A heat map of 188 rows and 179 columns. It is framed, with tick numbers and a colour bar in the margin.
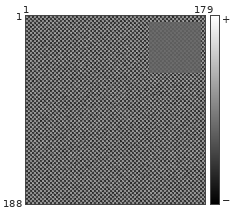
A checkerboard runs through the table. No overall slope runs across the table. Overall the values sit about 40% of the way up the scale. In the top right lies a patch that is calmer than the rest. Neither half mirrors the other. The top right is the smoothest part. The histogram has two humps. No row or column stands out.
